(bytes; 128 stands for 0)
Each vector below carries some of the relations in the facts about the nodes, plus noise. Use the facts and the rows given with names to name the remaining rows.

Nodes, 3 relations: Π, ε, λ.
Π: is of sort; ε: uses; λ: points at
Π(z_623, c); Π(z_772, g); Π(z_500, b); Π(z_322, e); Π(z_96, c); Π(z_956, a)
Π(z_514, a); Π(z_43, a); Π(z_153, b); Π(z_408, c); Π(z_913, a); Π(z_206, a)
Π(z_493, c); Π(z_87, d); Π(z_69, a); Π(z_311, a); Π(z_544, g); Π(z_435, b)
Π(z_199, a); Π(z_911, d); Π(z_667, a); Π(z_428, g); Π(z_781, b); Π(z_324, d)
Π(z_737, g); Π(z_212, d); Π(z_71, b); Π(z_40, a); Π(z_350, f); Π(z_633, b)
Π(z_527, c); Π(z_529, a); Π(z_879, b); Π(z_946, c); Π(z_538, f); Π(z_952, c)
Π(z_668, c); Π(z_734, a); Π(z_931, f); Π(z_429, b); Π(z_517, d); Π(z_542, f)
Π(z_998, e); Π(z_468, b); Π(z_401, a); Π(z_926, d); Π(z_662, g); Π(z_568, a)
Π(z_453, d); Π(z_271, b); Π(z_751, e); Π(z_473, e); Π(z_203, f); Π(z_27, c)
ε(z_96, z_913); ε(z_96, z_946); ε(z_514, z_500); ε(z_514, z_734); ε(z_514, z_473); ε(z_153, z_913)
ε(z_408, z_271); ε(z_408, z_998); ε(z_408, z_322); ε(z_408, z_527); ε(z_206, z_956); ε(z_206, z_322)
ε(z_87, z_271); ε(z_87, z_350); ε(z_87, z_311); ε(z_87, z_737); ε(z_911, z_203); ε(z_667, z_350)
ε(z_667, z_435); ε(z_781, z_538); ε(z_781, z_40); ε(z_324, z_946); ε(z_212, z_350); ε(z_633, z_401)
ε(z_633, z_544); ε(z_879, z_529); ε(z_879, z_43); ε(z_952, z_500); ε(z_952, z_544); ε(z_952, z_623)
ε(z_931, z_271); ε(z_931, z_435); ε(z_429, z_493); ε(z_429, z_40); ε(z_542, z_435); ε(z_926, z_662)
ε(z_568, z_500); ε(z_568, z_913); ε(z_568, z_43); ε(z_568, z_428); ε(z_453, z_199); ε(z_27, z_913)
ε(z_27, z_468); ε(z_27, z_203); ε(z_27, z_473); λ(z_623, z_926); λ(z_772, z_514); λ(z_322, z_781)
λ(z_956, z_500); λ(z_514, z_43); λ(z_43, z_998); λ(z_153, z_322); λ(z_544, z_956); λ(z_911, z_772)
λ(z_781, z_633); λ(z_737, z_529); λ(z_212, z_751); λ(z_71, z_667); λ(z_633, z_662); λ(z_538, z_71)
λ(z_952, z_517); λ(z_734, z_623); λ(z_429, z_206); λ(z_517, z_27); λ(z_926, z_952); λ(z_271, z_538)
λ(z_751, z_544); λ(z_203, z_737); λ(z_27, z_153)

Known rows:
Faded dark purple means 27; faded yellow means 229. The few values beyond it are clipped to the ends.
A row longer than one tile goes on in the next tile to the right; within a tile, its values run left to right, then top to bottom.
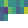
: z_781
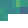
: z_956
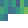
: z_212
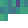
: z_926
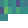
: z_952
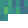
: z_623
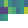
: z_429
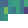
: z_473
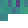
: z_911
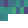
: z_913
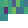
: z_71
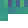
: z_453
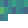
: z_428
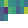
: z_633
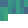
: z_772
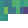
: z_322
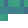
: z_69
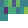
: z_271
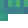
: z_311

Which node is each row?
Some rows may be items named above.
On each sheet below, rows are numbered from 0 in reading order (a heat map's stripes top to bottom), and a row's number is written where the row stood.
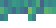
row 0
z_428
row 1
z_350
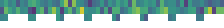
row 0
z_952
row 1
z_879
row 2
z_435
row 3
z_913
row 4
z_931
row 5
z_931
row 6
z_911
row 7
z_153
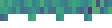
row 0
z_493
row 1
z_544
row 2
z_662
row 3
z_468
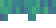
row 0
z_493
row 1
z_623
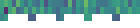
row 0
z_71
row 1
z_27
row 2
z_568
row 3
z_538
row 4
z_408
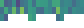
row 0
z_96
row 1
z_737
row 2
z_203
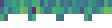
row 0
z_667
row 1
z_500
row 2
z_946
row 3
z_542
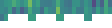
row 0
z_40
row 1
z_538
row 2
z_517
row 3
z_324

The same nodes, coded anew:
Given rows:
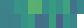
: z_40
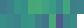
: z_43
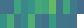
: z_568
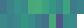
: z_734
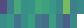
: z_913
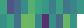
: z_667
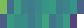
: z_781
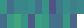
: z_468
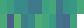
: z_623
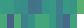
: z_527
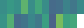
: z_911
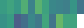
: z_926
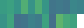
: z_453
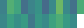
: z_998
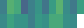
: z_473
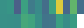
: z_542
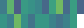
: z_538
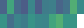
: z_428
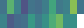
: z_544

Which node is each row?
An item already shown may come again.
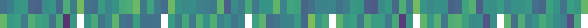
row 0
z_96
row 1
z_568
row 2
z_952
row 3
z_324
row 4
z_96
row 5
z_27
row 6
z_946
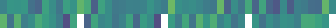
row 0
z_946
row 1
z_879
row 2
z_952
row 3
z_737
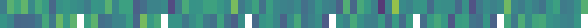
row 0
z_517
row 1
z_324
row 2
z_913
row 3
z_500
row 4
z_203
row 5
z_468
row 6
z_408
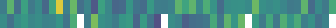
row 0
z_350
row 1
z_153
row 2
z_517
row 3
z_952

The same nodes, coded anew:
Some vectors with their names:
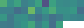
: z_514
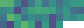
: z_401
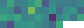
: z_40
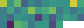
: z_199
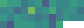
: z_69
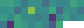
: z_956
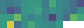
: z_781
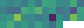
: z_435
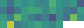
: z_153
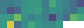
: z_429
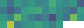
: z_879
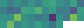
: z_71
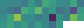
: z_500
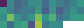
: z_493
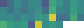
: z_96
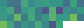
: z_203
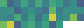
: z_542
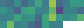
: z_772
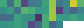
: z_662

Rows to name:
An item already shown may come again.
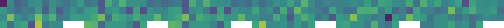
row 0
z_493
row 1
z_538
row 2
z_538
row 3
z_324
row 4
z_468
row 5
z_568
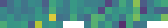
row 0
z_27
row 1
z_544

